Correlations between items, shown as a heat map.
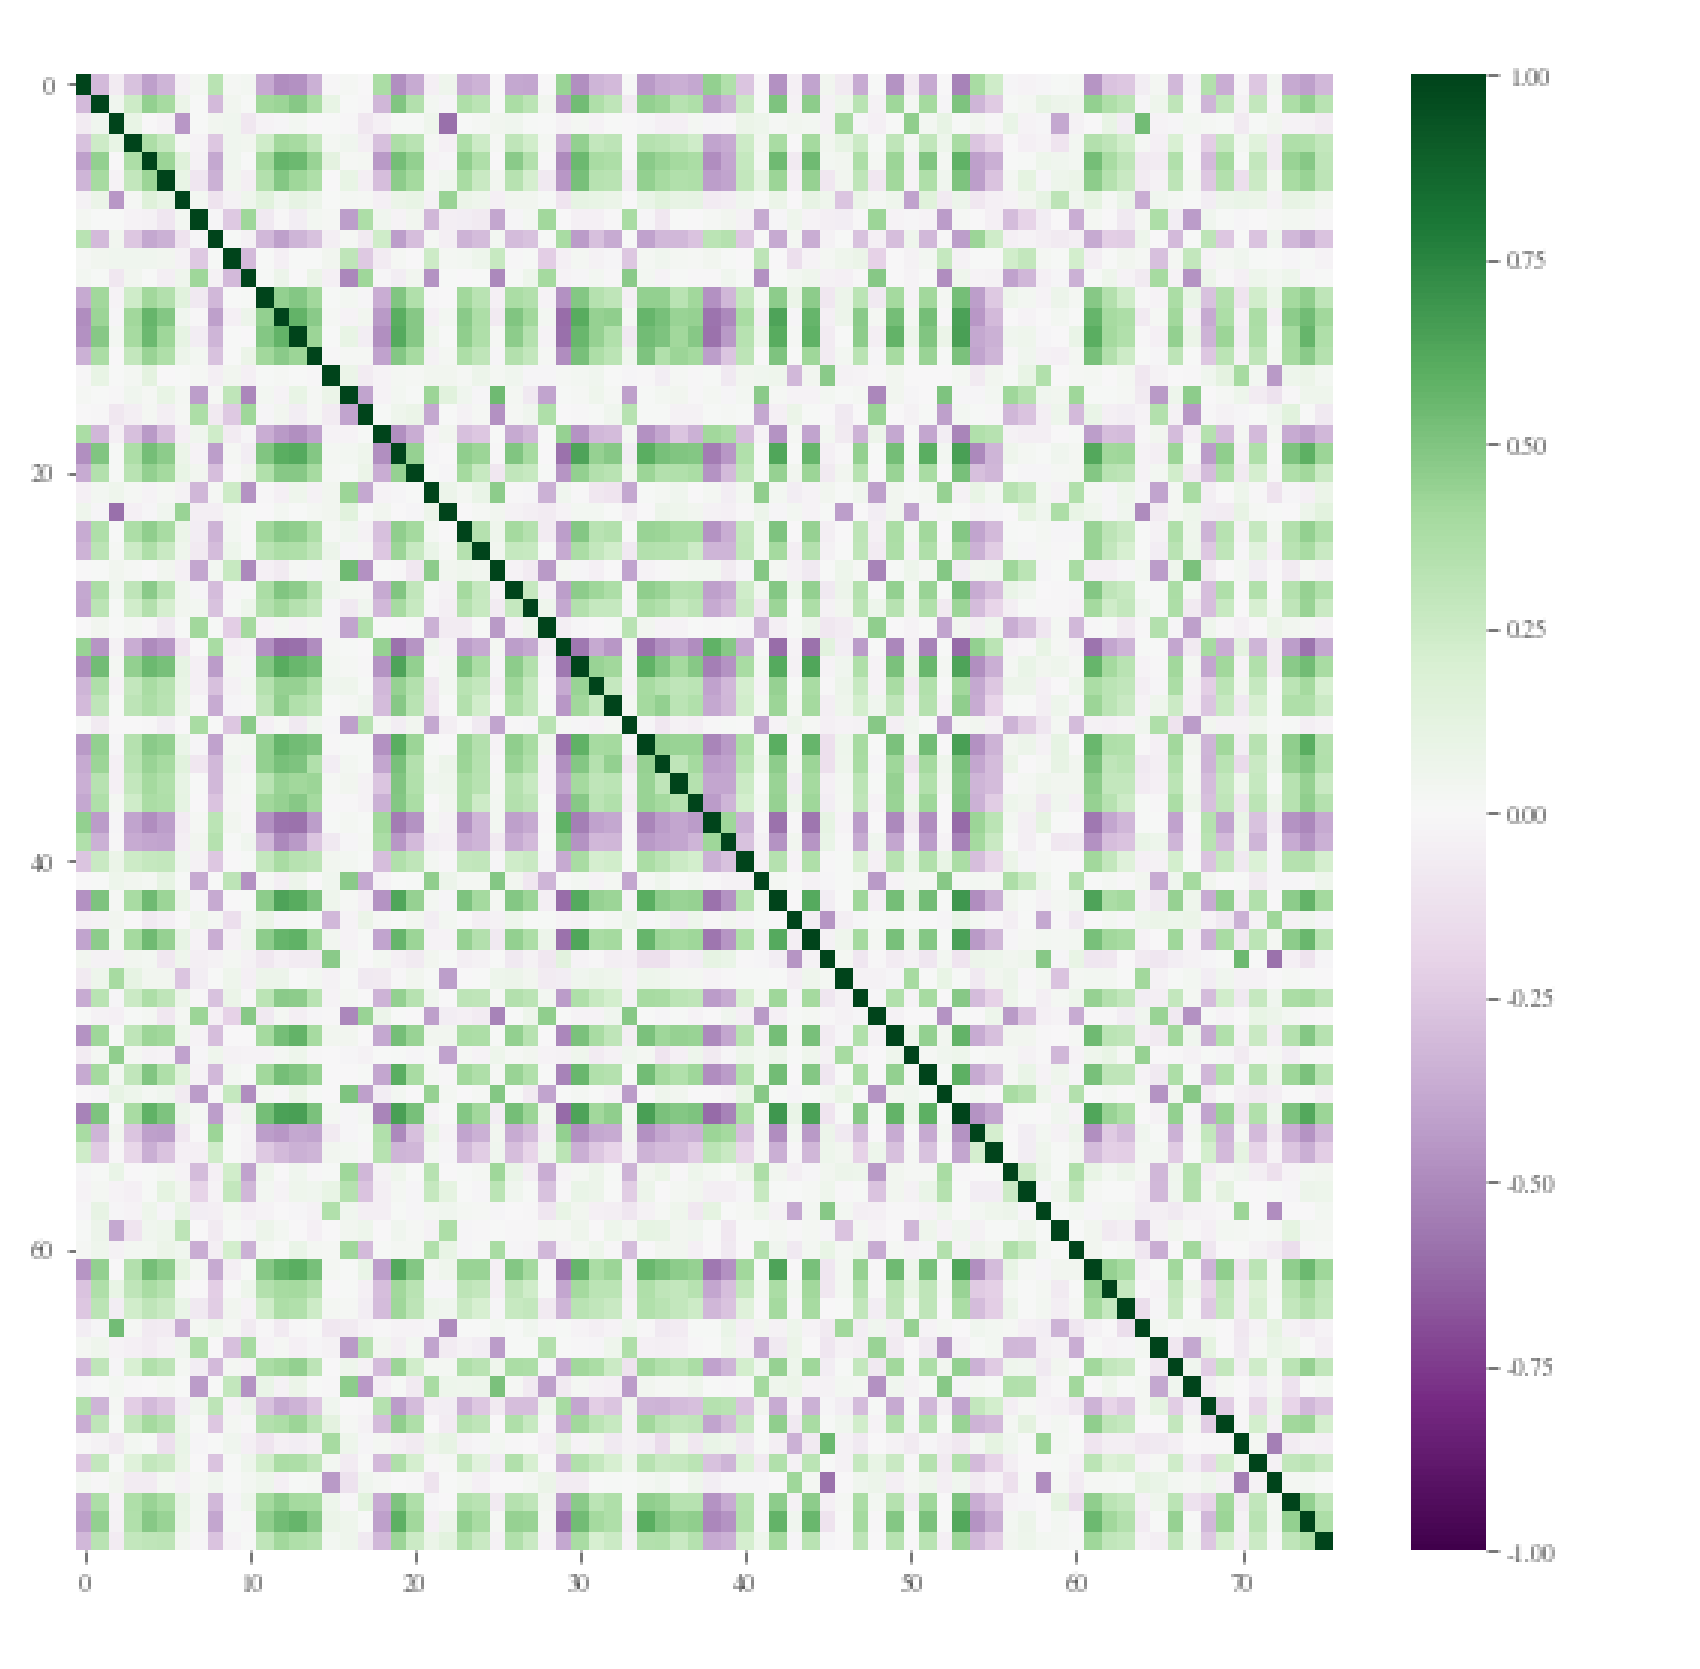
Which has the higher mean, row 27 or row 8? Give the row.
27
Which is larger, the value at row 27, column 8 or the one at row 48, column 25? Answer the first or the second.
the first
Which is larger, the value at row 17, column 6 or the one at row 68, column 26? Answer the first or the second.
the first
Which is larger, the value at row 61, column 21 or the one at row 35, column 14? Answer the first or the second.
the second
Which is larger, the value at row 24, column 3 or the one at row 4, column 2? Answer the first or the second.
the first
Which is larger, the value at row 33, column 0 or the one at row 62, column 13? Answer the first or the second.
the second
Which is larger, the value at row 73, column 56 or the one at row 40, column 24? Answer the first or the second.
the second
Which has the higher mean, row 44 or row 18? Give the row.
44
